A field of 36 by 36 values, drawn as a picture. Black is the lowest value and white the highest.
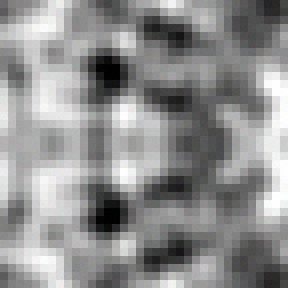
Grain: blotchy. Odd rows or columns: none. Mirror symmetry: top to bottom. Lone odd cells: none. Stripes: none.
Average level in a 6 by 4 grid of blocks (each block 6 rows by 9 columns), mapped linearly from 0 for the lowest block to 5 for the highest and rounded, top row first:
5210 | 4013 | 5414 | 5414 | 4013 | 5210
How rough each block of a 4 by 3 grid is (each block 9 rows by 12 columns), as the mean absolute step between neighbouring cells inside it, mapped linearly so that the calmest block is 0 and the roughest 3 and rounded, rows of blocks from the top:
1 3 0
1 3 1
1 3 1
1 3 0
